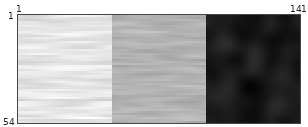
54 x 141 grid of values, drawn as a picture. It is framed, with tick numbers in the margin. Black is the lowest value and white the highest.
It is made of 1 by 3 panels. Panel 1,1: very high, streaked across, faint in contrast. Panel 1,2: high, streaked across, faint in contrast. Panel 1,3: very low, smooth, faint in contrast.
